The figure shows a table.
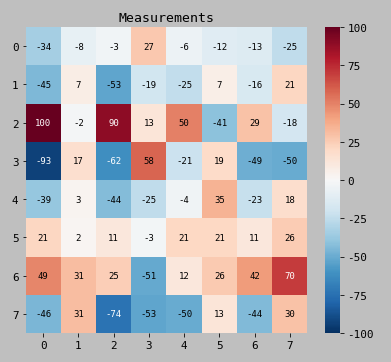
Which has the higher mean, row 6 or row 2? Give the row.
2
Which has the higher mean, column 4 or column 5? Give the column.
5
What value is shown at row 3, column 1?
17
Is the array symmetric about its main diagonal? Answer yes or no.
no
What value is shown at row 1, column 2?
-53
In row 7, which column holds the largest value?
1
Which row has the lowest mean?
7
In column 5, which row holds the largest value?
4
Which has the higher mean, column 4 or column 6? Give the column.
4
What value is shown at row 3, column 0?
-93
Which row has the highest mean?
2
